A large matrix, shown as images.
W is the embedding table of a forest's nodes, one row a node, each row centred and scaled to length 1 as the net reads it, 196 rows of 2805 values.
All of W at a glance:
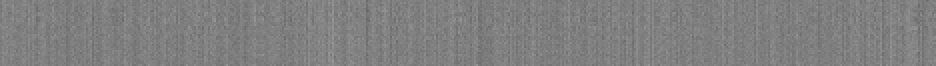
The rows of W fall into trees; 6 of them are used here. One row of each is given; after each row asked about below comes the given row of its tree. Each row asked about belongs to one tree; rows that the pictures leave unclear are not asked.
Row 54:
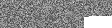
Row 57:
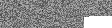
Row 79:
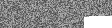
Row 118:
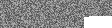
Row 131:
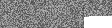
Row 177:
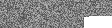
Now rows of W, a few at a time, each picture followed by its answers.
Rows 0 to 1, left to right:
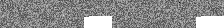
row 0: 177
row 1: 79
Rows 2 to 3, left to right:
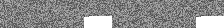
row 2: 79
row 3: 177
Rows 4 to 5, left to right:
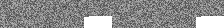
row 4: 118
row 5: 118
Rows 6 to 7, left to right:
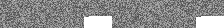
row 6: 118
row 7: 177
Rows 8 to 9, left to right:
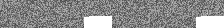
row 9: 131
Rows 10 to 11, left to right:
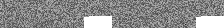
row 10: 79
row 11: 54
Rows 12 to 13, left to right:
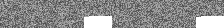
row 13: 177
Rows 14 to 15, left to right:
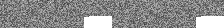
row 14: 57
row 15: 177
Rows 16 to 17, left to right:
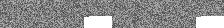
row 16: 118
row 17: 177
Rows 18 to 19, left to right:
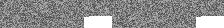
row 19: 118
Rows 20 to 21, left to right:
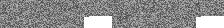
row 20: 118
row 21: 118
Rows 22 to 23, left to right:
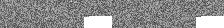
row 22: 79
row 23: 177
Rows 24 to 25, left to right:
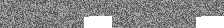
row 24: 79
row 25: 118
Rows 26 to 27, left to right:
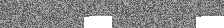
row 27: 118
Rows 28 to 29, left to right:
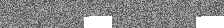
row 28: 131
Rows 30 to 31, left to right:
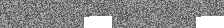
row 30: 118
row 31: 118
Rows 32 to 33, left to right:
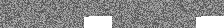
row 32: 118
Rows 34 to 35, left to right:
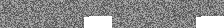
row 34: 118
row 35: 118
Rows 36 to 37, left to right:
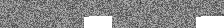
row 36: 79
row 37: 118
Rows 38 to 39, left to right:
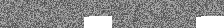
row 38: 79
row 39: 177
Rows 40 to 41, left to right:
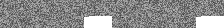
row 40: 177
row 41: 79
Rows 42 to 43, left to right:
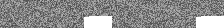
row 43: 79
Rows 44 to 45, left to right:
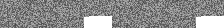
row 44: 79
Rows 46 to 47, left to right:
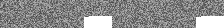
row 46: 54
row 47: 177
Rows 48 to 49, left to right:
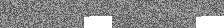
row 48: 118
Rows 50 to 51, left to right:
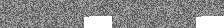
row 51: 131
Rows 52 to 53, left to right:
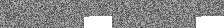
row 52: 118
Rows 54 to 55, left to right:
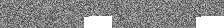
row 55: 118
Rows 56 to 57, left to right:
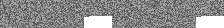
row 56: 118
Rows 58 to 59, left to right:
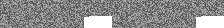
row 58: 118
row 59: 118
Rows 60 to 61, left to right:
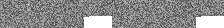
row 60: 118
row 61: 118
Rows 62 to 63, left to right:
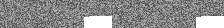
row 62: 79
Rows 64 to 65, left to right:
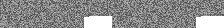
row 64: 118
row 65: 118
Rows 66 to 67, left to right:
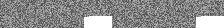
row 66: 131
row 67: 57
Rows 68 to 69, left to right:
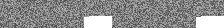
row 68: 79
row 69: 57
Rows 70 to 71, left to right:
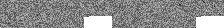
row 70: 118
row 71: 177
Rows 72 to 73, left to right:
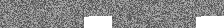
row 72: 131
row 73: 79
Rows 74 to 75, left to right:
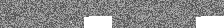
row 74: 118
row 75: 79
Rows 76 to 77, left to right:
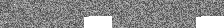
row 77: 118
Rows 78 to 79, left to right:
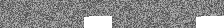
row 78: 177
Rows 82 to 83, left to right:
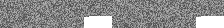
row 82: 177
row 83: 79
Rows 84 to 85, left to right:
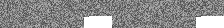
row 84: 177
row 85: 177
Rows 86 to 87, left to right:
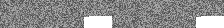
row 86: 131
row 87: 177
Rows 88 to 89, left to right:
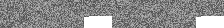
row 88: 177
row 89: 79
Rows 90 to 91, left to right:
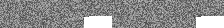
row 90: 177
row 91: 118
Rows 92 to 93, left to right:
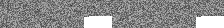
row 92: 177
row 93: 118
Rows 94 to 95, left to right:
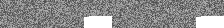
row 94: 131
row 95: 79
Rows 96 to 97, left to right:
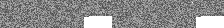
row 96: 57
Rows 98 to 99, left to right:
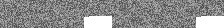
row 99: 177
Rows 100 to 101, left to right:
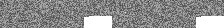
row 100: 177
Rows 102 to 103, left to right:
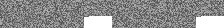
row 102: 57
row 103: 57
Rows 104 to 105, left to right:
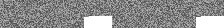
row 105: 57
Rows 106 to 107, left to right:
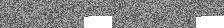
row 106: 54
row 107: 177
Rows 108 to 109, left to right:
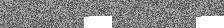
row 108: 79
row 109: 79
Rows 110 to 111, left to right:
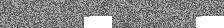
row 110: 118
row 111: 79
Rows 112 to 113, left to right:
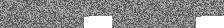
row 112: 79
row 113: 57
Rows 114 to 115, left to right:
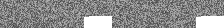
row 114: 79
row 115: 79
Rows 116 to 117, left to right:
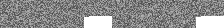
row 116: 118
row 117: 79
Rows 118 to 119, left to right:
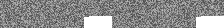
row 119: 131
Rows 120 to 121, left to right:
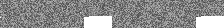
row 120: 118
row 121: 177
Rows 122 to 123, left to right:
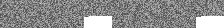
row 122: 54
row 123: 177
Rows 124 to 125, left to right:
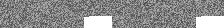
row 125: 131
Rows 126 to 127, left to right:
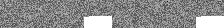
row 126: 79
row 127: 177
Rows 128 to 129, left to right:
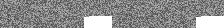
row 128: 79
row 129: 54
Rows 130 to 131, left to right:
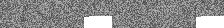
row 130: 177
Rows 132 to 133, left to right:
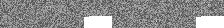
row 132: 131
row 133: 57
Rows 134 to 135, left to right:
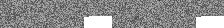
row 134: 118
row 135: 177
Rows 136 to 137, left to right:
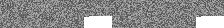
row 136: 177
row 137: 118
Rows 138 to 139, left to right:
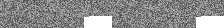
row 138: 79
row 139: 79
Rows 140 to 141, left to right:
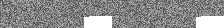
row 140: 118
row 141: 131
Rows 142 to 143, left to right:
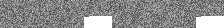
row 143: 177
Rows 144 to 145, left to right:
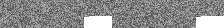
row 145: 54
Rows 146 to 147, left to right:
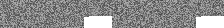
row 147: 118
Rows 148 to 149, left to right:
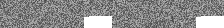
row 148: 131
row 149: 79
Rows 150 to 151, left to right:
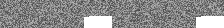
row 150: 131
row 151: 177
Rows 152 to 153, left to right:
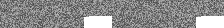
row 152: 131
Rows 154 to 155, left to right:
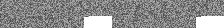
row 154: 54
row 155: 177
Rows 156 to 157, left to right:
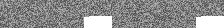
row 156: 79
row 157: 177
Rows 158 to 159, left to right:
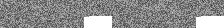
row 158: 79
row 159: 79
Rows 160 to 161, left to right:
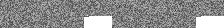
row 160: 177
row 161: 57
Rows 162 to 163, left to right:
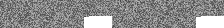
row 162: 177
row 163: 57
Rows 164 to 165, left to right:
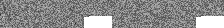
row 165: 177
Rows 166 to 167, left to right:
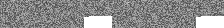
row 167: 118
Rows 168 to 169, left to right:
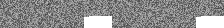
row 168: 131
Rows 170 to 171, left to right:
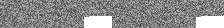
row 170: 57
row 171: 54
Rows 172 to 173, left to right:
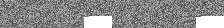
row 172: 79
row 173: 177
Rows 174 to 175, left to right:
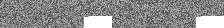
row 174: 54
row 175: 79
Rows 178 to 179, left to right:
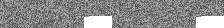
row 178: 79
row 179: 177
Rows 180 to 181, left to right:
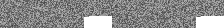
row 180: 79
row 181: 54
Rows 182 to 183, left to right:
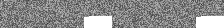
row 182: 79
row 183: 177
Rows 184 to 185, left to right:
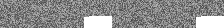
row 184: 79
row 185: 177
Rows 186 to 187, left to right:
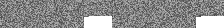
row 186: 57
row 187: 118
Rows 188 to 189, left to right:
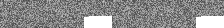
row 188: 79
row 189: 131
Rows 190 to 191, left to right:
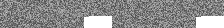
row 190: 79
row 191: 177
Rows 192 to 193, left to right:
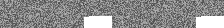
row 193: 131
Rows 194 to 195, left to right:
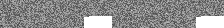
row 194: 118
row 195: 54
